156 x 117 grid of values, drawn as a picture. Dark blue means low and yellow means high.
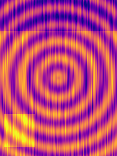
Ninth with the highest average: bottom left. Odd patch: higher, in the bottom left. Average level on the scale: 50%. Rings: centred on the centre. Seam: horizontal, 20% of the way down, the bottom part higher.
